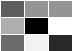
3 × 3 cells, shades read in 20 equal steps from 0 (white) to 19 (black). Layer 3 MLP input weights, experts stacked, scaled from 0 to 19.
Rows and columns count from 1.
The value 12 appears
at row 1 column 1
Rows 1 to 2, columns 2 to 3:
8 8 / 19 0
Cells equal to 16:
1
